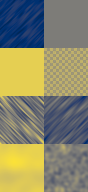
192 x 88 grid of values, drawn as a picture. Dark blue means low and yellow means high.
It is made of 4 by 2 panels. Panel 1,1: very low, slanting up to the right, faint in contrast. Panel 1,2: middling, flat. Panel 2,1: very high, flat. Panel 2,2: high, checkered. Panel 3,1: middling, slanting down to the right, strong in contrast. Panel 3,2: low, slanting up to the right. Panel 4,1: very high, smooth, faint in contrast. Panel 4,2: middling, blotchy.
